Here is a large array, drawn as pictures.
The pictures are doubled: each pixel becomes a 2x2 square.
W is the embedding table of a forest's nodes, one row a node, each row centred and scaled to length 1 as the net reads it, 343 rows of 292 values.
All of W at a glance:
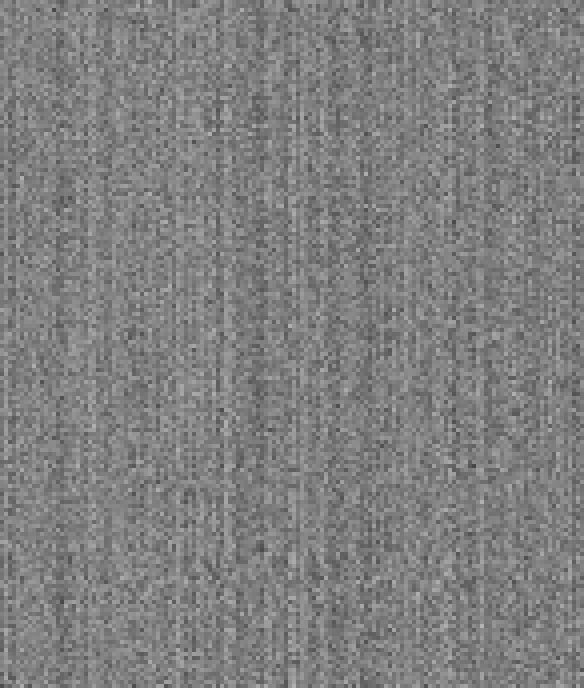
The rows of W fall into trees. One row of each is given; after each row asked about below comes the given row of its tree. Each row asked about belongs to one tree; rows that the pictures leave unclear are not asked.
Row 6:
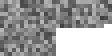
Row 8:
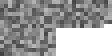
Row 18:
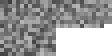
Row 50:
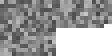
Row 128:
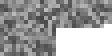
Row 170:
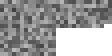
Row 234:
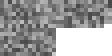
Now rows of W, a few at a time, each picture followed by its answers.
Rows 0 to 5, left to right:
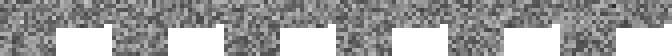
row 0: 50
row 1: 128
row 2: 128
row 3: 50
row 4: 234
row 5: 234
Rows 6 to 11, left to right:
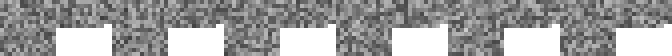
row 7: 170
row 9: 128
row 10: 128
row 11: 6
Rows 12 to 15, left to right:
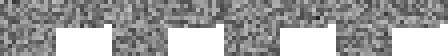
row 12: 8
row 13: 6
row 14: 128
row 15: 6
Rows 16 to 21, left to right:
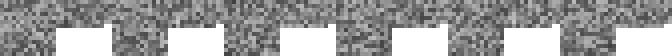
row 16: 234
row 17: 128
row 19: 128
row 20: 128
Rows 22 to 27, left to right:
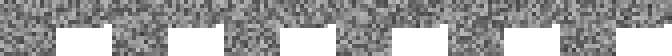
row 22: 128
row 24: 6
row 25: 8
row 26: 128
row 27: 6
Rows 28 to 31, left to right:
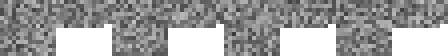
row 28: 8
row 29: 128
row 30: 170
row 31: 6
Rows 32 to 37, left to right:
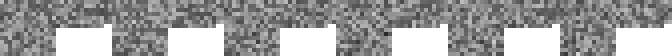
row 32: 50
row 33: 234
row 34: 8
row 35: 234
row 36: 170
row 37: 18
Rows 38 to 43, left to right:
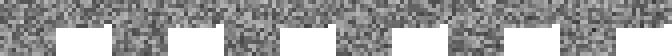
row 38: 50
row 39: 18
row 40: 170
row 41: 8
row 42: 18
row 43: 8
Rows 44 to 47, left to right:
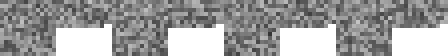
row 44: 18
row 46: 8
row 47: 128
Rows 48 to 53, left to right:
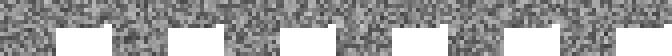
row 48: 6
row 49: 6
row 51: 8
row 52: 234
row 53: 8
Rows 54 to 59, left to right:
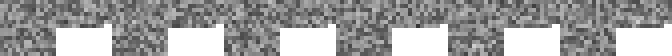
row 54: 6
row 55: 234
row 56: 6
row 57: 18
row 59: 6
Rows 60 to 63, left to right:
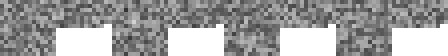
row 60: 234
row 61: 170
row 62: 18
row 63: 18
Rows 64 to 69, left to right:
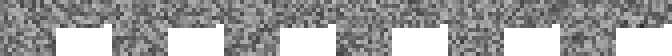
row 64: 6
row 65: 6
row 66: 8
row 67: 8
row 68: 170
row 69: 6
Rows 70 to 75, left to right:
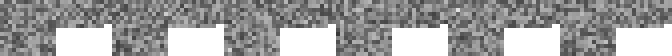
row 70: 50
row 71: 18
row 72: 50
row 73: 8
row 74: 6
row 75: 18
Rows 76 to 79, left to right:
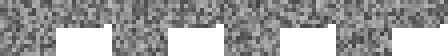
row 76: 8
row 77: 6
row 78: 6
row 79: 170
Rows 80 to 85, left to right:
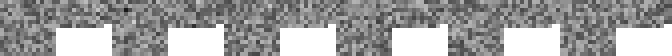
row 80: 6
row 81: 50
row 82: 18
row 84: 18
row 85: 50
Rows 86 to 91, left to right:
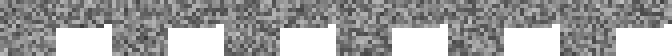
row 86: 50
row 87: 170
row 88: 234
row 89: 18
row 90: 18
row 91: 8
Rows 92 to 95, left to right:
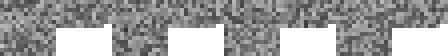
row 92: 234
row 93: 18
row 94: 8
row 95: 128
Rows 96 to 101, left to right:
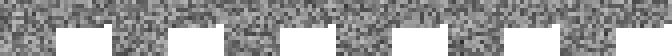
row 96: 50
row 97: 234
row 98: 18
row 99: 18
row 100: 18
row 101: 8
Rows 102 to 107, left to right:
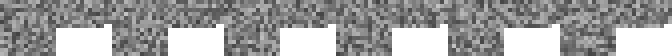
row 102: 50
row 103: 170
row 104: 8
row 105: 8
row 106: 6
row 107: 18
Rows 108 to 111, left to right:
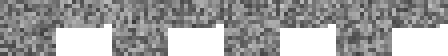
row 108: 18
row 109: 6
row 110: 6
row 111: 6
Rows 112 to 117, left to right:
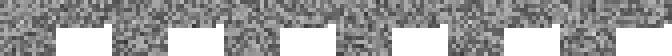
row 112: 128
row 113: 18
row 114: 6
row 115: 8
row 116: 234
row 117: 6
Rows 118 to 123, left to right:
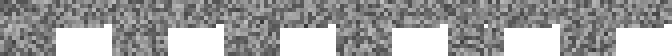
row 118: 18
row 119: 50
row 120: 128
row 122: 8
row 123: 8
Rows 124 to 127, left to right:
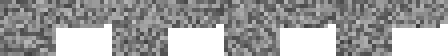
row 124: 18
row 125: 170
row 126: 6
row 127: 18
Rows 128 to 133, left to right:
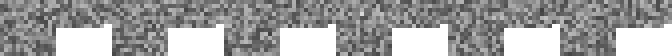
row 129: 8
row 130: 8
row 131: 170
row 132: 50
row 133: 128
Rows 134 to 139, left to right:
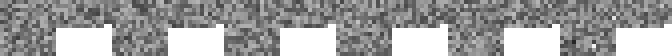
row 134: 50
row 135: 6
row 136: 6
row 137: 128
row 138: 50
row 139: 18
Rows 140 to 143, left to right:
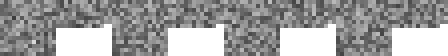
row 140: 128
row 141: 8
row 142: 128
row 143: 8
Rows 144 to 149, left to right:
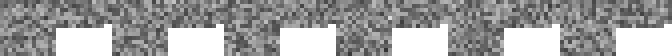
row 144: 6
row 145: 8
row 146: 50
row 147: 234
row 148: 234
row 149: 6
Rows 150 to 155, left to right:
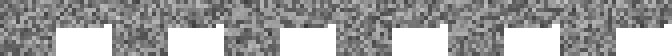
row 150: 18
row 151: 170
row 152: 6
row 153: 128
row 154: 128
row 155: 170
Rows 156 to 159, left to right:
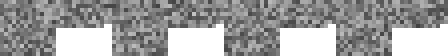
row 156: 234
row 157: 128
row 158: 6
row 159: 170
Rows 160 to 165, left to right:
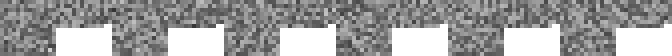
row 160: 18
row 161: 50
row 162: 8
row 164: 128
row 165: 6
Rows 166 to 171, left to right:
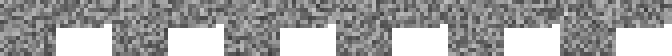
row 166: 128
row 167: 128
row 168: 128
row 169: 128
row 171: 234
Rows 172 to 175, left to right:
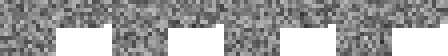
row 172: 234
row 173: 6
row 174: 170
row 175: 128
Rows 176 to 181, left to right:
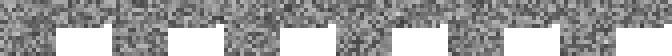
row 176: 128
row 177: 6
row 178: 128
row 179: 234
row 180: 6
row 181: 8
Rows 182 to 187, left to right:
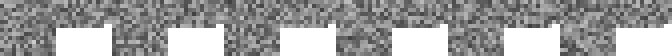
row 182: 128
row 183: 8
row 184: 18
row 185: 6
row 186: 6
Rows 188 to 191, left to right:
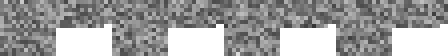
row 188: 234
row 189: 50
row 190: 6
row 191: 6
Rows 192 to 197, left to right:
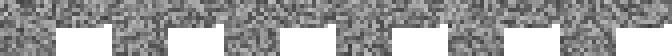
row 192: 6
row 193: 128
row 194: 6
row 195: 128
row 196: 6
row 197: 6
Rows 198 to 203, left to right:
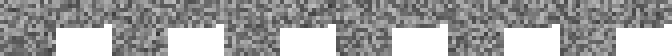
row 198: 128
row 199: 8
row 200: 50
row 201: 6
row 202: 6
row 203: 8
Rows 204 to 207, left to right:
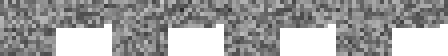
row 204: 234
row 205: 128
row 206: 128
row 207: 170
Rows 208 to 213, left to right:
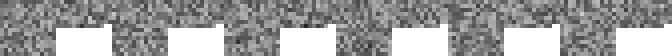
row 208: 6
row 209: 6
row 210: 6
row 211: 234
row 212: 50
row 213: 8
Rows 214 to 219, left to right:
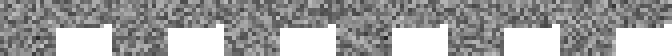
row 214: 6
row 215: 6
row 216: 50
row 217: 18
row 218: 8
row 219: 234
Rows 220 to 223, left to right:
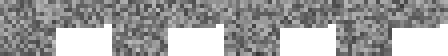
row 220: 234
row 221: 18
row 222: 170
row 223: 128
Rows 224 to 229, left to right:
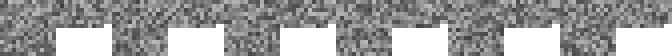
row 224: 128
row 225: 18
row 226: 128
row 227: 6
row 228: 128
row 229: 18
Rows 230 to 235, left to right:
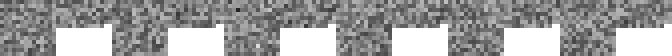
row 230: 18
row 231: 8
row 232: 128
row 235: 234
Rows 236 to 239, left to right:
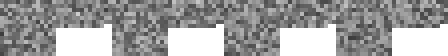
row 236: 8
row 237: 50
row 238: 8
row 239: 50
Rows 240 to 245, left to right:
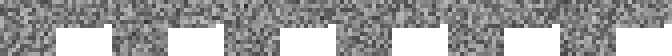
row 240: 8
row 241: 6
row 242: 170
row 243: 128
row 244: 170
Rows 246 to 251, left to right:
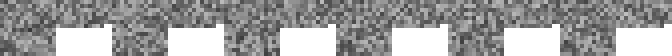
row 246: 18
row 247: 128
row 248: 50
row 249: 18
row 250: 50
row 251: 18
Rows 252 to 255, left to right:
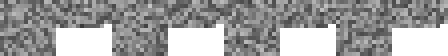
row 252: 6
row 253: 128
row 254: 8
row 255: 18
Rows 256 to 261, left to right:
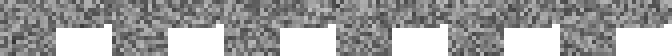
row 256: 50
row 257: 6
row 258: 6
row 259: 128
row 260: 128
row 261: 18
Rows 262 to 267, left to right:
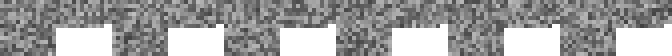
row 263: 50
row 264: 6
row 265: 234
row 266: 50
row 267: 170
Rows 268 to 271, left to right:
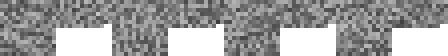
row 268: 18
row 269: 170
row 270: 128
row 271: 234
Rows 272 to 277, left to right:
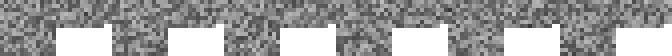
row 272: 128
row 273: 128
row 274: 128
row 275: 6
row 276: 50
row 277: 18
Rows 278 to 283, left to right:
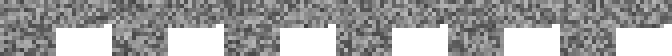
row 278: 18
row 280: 18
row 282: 18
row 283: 6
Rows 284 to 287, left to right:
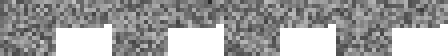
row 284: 18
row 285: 234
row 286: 18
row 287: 8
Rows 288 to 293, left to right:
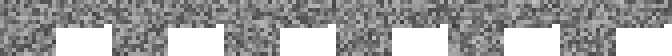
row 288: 8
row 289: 8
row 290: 170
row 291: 170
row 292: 50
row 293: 170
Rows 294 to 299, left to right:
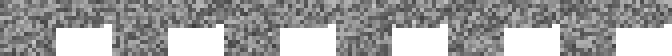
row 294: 128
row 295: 50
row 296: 18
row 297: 128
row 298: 18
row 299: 18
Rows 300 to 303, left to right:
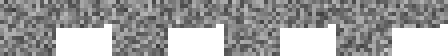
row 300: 128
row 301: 128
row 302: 8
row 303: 8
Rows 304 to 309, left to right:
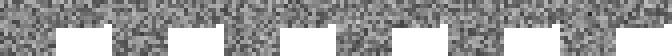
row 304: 8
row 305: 18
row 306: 8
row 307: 234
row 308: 18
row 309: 50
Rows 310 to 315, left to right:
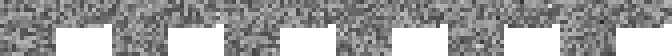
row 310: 18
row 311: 128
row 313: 18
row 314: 170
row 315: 128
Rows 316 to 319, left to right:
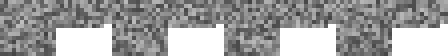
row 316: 128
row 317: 18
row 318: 18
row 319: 128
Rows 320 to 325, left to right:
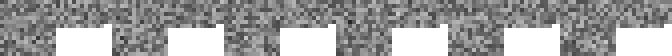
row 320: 18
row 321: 8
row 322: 50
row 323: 8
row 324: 18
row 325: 18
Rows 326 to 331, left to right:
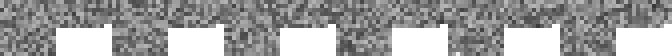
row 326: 170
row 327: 6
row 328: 50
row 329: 18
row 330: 170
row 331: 128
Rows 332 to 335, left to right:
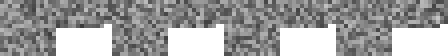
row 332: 6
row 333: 8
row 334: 8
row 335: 50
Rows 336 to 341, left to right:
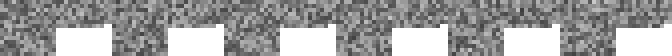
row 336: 18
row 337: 18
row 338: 18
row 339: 50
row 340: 8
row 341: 128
